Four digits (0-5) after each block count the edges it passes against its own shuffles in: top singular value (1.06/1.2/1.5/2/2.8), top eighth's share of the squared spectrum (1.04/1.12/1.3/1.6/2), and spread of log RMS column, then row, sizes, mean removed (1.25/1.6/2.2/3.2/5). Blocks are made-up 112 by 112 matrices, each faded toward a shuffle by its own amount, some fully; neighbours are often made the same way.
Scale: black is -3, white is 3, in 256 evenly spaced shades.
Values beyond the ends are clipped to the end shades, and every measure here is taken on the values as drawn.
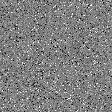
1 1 0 1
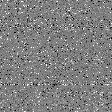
3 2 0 2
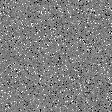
2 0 0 0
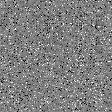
3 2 1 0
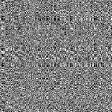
5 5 3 3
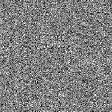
4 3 2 2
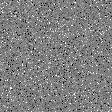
0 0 0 0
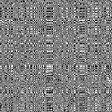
5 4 4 4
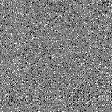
4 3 1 1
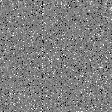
3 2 1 1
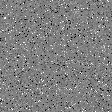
0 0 0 0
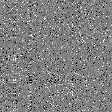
4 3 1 1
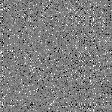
4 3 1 1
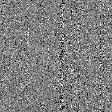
1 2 3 0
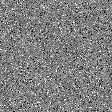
0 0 0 0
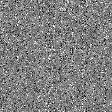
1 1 2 0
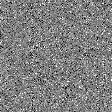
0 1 2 0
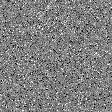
0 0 0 0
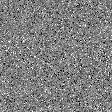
0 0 0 0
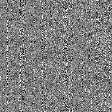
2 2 4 0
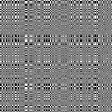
5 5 5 5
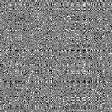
5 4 3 3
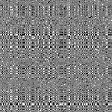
5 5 4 4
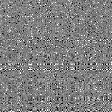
5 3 2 3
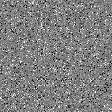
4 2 1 1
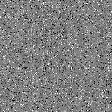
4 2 1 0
